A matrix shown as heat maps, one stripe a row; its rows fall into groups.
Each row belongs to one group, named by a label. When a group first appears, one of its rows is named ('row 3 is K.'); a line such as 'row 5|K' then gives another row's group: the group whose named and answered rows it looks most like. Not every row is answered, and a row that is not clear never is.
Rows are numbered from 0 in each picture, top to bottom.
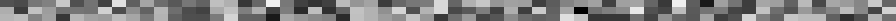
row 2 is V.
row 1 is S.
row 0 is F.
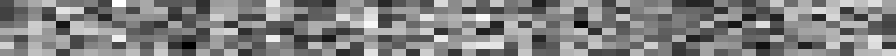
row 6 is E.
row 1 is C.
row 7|V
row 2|F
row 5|F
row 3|S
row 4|V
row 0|F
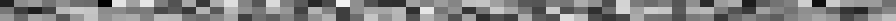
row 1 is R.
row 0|F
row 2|V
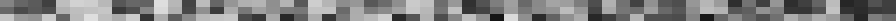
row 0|R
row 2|V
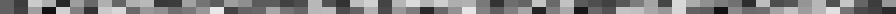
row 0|S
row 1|C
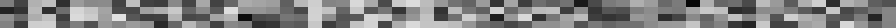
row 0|S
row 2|V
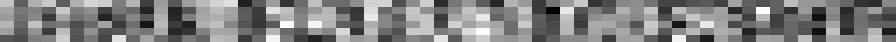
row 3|E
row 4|E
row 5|F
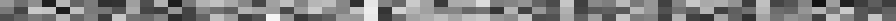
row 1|S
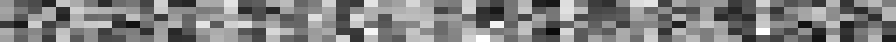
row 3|R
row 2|S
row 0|E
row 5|E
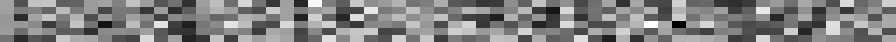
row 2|S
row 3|E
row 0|S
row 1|E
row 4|F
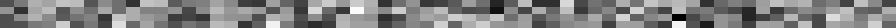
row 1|S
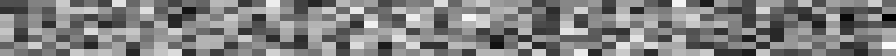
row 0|F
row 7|R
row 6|C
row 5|S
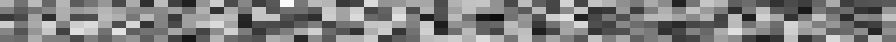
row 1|R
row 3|V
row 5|F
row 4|V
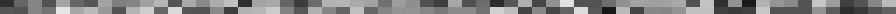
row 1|R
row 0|C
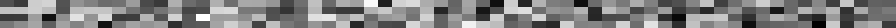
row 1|V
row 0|S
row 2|R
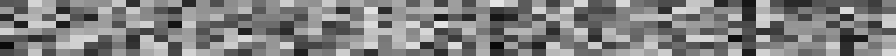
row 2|C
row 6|C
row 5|R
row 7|C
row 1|S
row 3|S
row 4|V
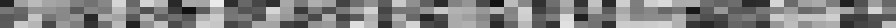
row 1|F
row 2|C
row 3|C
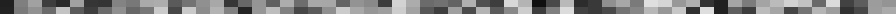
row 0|C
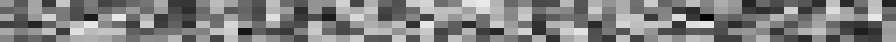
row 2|F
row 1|F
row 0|E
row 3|R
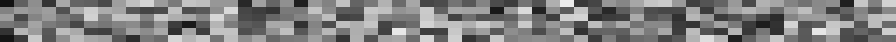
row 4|C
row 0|C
